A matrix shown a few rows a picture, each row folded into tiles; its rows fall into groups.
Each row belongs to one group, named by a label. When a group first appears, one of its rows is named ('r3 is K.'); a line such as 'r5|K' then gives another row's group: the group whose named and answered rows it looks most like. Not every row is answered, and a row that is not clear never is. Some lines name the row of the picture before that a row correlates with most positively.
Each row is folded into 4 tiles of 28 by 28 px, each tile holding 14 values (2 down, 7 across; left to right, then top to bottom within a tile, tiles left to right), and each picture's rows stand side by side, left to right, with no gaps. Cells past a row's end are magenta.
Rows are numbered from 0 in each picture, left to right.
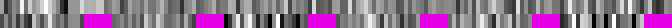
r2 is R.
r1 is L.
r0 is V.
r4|V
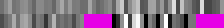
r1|R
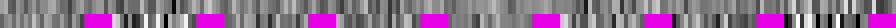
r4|V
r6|R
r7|R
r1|L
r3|L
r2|R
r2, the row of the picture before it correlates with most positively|0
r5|L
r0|L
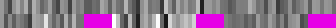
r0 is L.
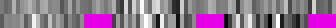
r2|R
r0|V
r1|V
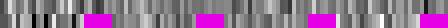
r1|V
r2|V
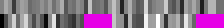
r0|R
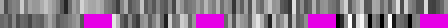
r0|V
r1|L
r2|V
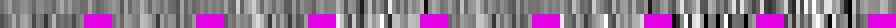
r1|V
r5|L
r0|R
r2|V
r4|V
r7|V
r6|R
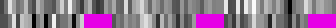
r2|V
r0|R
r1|V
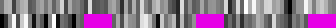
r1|V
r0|R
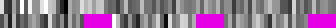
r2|V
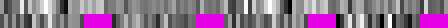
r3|R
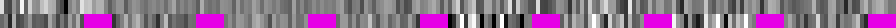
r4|R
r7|L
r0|V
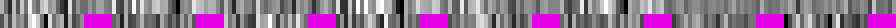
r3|V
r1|V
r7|R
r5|V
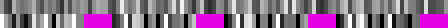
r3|R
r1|R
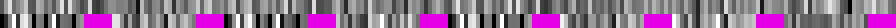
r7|V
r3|L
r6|L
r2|R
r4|R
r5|L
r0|R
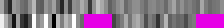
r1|R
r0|L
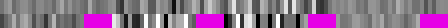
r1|L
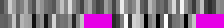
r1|R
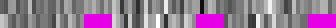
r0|L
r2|V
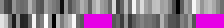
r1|V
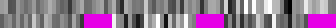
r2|V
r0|L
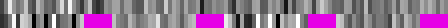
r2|L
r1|L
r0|R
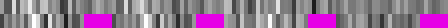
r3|R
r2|L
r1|V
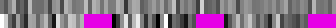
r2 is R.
